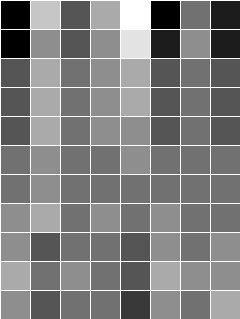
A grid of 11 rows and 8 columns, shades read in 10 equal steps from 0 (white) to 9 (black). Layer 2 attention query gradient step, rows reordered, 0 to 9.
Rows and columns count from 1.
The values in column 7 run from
4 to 5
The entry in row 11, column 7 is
5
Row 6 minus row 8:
1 1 0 1 -1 1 0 0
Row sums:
42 44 38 38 39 38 39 35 39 34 39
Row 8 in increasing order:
3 4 4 4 5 5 5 5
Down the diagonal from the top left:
9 4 5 4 4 5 5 5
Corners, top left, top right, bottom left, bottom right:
9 8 4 3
